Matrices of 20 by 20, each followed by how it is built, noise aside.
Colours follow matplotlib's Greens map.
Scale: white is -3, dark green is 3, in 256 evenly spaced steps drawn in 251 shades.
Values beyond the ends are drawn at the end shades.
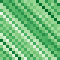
Toeplitz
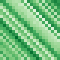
Toeplitz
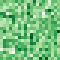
noise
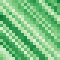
Toeplitz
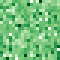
noise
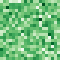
noise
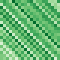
Toeplitz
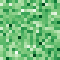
noise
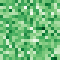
noise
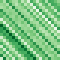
Toeplitz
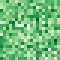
noise
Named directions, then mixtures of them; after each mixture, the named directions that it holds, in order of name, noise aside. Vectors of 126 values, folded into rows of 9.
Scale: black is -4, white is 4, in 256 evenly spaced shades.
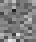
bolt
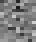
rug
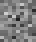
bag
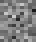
bag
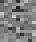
rug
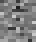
rug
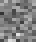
bolt, rug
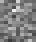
bolt, rug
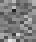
bolt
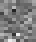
bolt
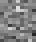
bag, rug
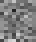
bag, bolt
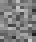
bag, rug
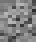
bag, bolt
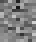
rug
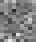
bolt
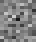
bag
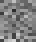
bag, bolt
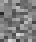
bolt, rug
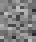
bag, rug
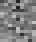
rug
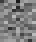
bolt, rug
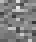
rug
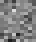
bolt
